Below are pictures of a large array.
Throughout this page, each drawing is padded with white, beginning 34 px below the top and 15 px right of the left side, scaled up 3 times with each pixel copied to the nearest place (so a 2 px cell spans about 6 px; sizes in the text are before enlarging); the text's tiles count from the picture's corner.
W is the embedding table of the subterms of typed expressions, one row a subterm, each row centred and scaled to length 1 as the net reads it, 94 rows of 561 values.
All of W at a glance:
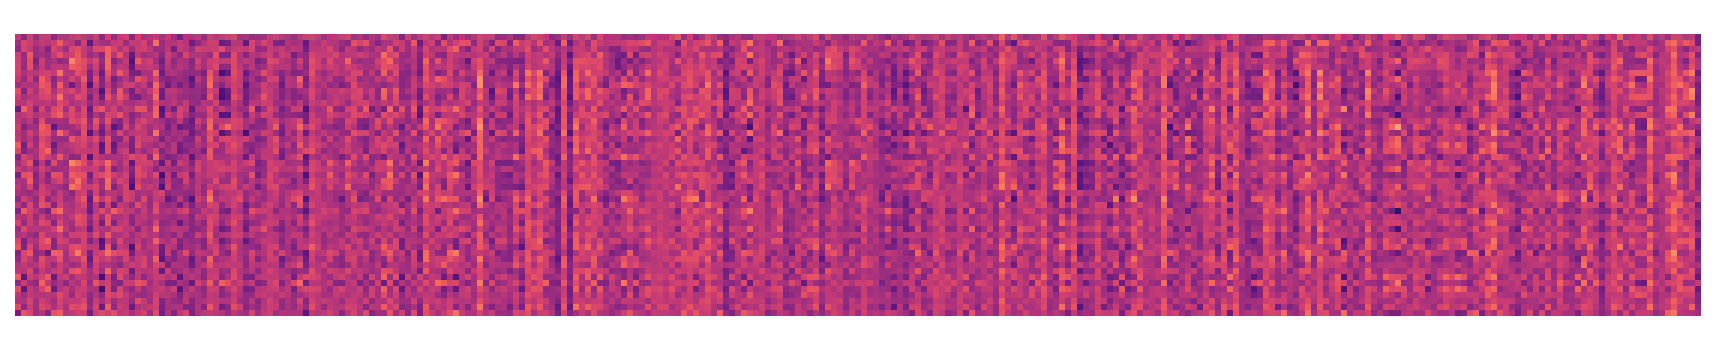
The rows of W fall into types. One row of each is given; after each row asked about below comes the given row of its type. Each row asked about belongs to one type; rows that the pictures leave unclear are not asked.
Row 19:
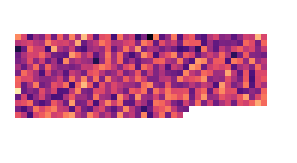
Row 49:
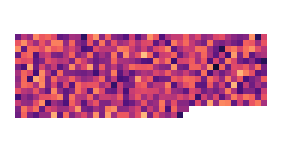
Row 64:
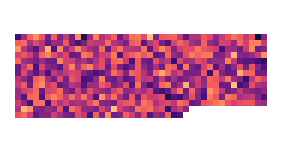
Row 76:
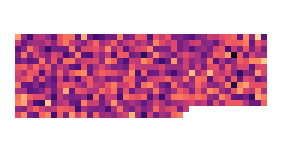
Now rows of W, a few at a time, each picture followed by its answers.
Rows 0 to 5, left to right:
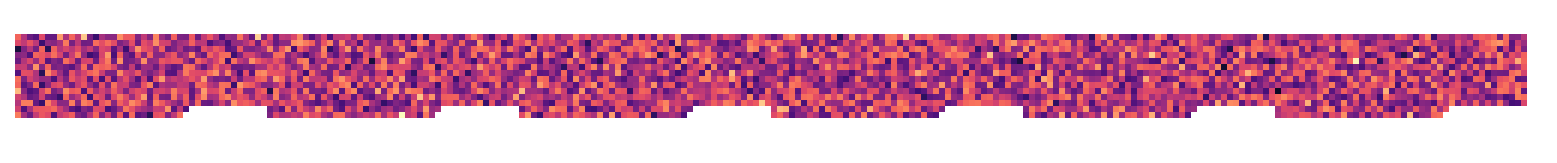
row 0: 19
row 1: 49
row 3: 64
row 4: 49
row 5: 76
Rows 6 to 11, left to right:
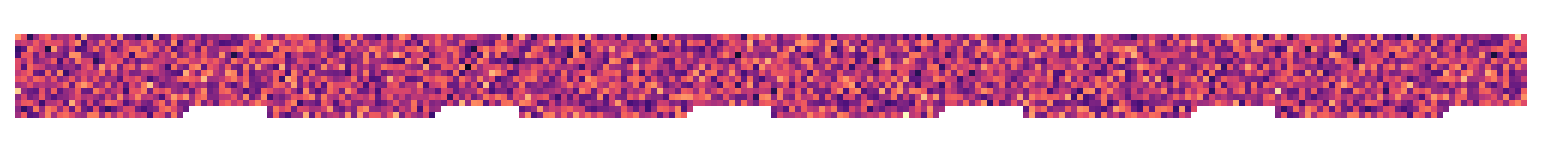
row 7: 49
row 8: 76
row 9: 49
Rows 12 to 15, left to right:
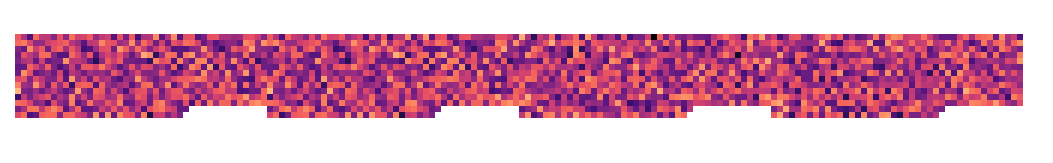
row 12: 19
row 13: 19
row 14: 76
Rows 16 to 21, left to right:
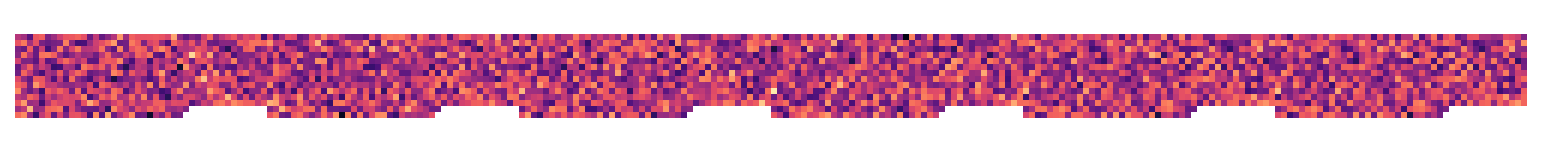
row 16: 64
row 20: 19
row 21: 19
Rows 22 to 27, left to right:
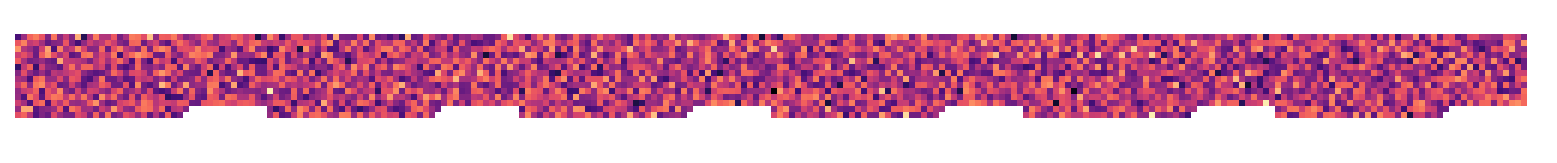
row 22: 64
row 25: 64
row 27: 19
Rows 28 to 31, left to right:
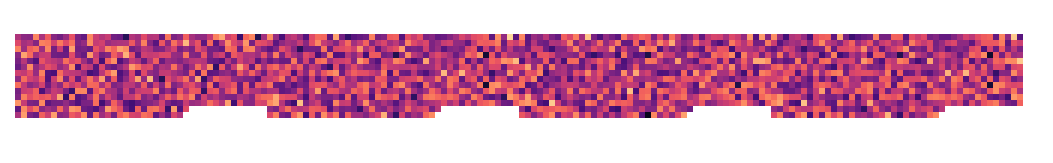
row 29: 76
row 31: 76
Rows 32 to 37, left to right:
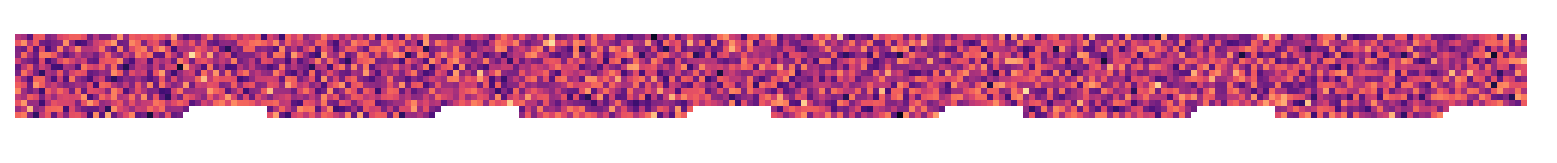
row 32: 64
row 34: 76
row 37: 76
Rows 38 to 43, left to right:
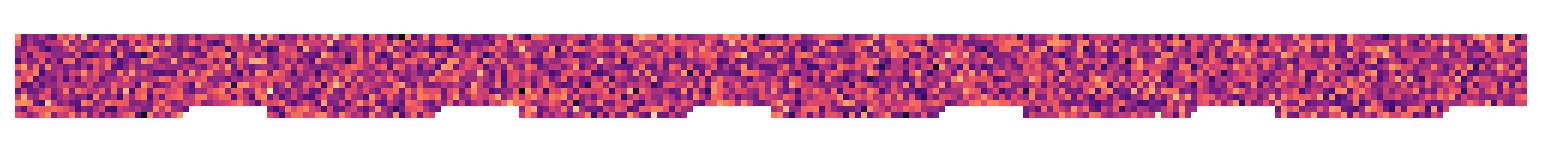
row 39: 19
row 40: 64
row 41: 64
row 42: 49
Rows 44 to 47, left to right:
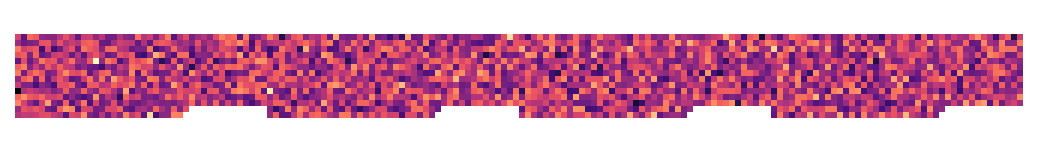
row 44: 76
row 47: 49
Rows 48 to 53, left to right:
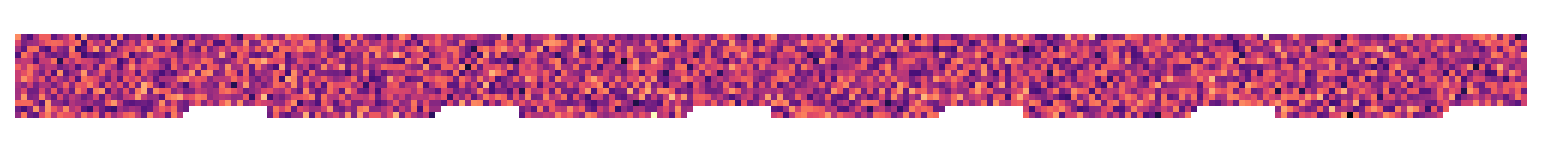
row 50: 49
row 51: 19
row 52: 19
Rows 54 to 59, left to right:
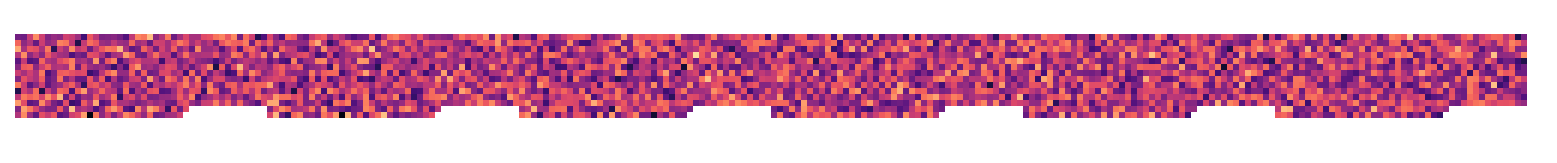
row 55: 76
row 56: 64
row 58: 49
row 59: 64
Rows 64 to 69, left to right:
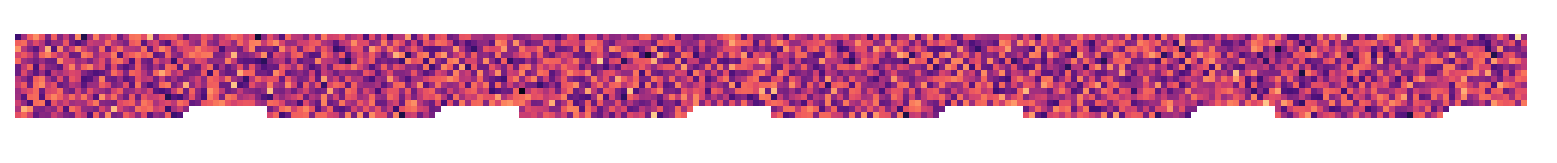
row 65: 19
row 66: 76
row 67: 19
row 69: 19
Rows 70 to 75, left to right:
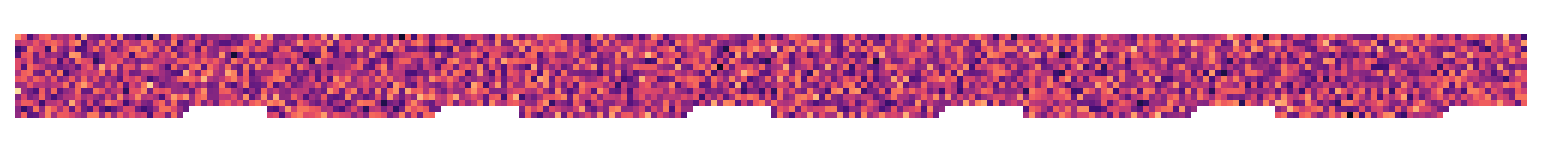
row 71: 19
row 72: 49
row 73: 49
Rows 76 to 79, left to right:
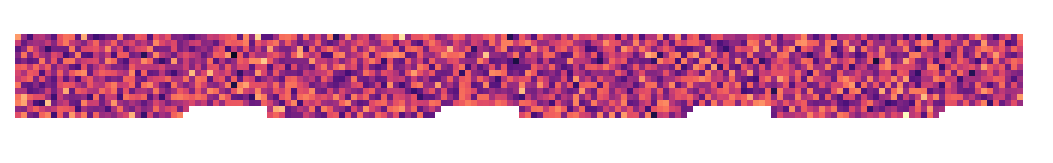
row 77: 64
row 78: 19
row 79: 49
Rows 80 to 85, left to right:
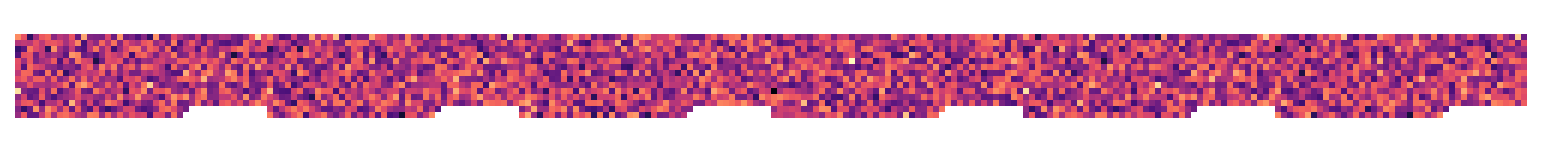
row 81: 19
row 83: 76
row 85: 19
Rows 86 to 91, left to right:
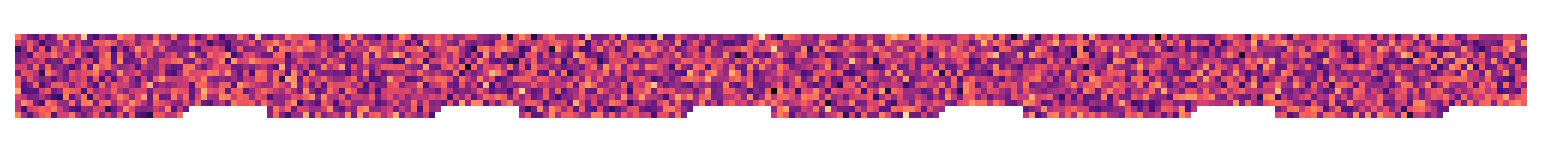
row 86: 19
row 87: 49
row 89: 64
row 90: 76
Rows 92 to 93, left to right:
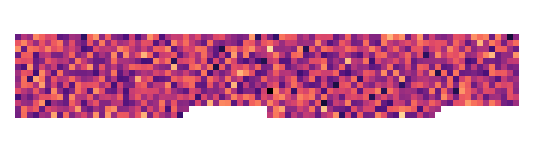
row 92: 49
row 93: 64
